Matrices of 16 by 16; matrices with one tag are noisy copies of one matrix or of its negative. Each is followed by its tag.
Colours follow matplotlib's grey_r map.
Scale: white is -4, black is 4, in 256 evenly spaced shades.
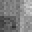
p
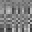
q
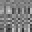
q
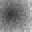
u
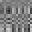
q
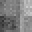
p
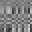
q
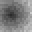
u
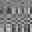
q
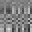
q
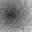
u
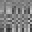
q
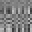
q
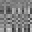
q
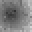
u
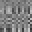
q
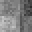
p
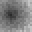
u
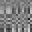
q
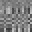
q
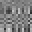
q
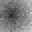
u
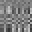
q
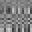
q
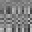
q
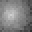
u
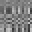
q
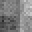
p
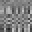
q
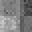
p
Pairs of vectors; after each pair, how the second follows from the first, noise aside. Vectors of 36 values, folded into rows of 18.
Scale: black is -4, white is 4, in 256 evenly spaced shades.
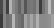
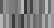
shuffled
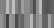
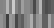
copied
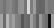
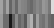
shuffled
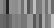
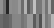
copied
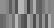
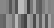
copied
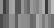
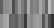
shuffled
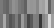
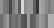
shuffled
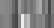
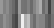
copied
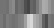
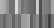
shuffled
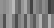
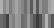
shuffled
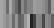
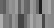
shuffled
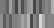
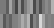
copied
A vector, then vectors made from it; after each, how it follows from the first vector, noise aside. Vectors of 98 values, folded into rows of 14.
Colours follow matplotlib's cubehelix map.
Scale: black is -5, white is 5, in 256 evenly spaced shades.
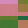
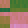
reversed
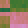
reversed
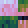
scaled up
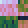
scaled up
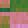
reversed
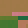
partly zeroed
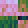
scaled up
